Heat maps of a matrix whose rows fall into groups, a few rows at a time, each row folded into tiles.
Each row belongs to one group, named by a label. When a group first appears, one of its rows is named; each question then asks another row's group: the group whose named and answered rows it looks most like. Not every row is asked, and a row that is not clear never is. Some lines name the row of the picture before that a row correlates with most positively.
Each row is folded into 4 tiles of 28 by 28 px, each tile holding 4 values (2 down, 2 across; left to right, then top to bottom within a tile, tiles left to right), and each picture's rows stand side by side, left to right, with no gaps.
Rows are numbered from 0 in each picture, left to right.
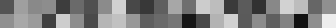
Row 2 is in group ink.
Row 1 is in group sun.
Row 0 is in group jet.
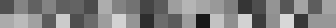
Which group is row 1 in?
sun
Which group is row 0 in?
jet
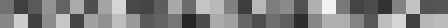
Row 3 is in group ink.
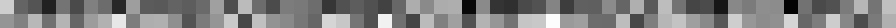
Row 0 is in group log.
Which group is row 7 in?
ink
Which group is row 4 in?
log
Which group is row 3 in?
ink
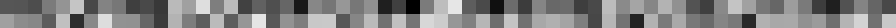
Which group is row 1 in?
sun
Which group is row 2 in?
log
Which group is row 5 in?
ink
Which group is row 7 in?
log
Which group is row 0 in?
ink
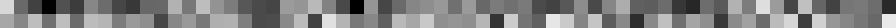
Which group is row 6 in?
sun
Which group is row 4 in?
jet
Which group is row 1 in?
sun
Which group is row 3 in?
log
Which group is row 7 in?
jet
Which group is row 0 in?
log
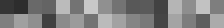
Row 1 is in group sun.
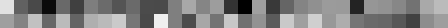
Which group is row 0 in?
log
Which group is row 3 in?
sun
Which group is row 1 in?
ink
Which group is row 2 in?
log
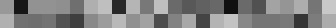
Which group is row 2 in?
ink
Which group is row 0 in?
sun
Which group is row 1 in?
jet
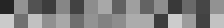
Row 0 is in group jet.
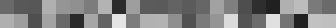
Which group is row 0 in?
ink
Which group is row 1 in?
jet
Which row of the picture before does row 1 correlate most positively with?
0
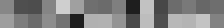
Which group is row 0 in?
ink
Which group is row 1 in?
log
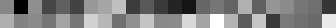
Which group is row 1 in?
log
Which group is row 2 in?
jet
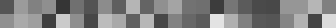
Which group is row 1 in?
jet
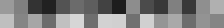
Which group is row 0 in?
log
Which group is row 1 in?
jet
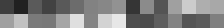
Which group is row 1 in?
sun
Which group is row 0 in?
log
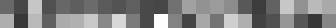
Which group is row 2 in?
sun
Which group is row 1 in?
ink
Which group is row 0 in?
log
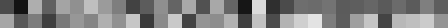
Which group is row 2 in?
log
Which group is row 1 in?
ink
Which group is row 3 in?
log
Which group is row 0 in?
sun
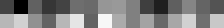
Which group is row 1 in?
log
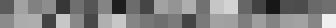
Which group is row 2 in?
log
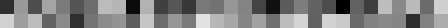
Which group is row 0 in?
jet
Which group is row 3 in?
ink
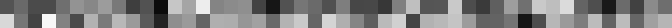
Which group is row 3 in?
ink
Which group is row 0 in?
ink
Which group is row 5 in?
log
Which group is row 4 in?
sun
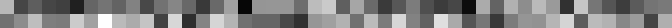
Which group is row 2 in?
sun
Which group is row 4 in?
sun
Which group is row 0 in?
log
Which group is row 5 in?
jet
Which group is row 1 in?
jet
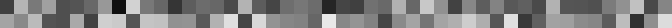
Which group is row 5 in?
ink
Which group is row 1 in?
jet
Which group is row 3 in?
sun
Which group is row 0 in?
jet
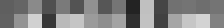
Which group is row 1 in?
log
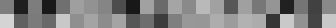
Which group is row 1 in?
sun
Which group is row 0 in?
log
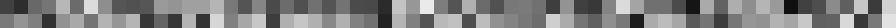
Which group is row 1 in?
sun
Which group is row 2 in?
log
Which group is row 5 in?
ink
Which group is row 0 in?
sun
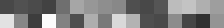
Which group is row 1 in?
sun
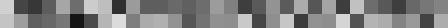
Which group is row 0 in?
sun
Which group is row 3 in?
jet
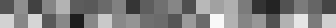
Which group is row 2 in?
log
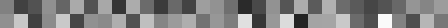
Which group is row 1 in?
jet
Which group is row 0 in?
ink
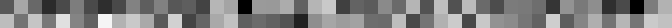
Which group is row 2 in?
sun
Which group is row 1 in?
jet
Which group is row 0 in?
jet
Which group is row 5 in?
log
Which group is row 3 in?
ink
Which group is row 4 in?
jet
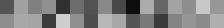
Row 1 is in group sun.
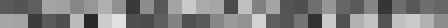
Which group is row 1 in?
sun
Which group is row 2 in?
jet
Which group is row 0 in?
sun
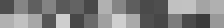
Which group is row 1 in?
sun
